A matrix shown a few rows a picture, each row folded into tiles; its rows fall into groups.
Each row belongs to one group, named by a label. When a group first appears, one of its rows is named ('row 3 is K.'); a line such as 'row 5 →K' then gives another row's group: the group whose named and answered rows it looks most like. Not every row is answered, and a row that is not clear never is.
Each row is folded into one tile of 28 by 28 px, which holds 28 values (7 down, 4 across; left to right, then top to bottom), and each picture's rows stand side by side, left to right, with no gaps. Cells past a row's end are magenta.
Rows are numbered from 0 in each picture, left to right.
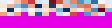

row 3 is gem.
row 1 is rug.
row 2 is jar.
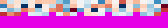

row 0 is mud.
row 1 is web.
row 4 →web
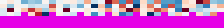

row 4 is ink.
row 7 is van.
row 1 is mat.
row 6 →gem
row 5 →ink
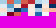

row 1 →rug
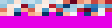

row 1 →mat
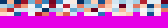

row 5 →rug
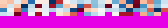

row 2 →mud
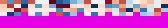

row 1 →rug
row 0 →ink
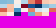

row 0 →mat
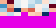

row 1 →mat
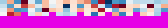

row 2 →web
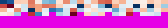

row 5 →web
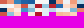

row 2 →mud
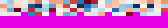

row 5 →web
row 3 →van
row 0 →gem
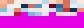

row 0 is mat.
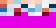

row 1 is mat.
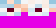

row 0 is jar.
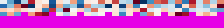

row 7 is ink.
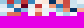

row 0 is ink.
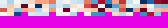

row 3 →ink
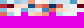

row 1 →mud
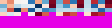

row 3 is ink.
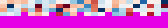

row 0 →web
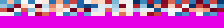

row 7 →ink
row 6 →ink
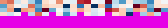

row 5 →gem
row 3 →rug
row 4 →mat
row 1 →gem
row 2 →rug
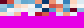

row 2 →gem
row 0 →van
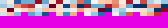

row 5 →mud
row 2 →rug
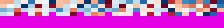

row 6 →van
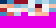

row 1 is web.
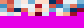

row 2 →mud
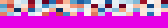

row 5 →rug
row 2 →van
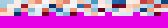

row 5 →van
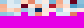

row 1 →jar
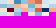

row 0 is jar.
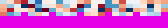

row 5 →web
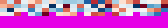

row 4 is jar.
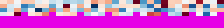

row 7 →rug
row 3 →web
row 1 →mud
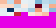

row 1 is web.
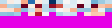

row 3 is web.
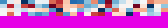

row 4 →mat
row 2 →van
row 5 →web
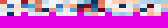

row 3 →gem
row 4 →web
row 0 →rug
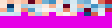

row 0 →web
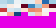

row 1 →jar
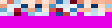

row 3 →web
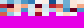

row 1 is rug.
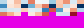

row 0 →mud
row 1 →mud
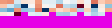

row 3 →web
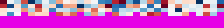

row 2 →mud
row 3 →jar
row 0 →rug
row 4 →van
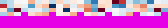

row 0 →gem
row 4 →van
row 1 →mud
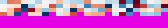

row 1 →mat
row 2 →mud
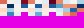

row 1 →rug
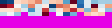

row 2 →ink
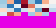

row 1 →gem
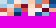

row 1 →ink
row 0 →mat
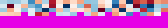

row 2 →web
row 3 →gem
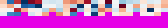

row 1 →van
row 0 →ink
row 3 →rug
